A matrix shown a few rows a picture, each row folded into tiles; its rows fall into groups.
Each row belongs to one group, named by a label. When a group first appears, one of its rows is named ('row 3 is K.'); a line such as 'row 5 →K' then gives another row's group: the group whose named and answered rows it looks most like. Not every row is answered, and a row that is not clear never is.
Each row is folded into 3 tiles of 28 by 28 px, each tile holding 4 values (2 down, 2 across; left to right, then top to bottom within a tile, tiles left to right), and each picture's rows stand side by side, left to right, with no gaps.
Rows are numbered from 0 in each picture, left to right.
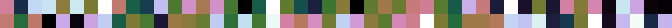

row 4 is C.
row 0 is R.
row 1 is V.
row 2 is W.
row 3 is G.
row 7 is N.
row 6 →C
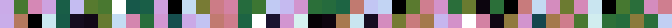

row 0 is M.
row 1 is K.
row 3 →N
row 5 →G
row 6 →V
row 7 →C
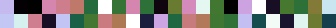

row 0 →C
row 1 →W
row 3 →M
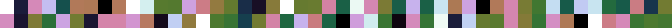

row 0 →R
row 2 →N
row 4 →K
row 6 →M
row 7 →C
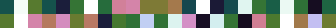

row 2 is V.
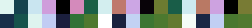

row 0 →K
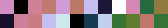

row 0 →M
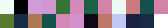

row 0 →R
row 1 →K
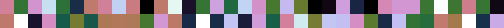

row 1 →K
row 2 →R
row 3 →N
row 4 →C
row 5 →W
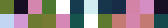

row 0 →C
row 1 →C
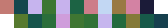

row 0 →C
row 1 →V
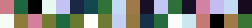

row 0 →C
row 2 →C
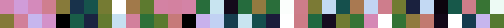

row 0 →N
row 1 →K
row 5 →R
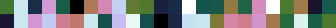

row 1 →N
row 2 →G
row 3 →W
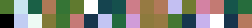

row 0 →G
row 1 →M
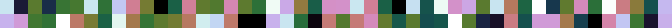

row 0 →C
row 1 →N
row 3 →K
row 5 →K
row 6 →N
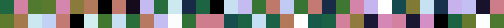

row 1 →C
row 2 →C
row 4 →V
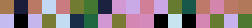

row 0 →R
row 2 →R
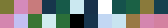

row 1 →G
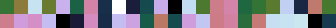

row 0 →N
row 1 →N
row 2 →G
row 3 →N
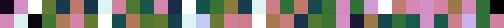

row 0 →V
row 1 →V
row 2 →G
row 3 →C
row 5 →W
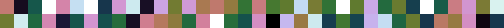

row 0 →M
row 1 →R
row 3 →R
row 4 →N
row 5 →M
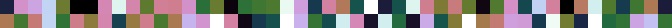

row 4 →V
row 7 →C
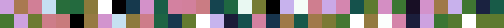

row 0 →M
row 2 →K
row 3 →R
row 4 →M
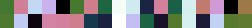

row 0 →V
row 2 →V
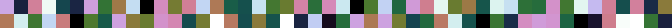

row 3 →R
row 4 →M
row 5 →K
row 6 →M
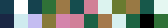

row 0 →G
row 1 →K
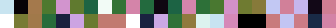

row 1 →W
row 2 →G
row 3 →K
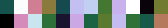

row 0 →K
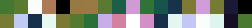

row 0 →V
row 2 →N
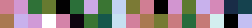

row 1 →N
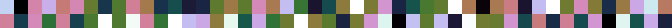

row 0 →R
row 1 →M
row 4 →W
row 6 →R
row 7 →R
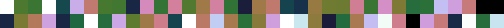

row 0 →M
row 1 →C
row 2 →M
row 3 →G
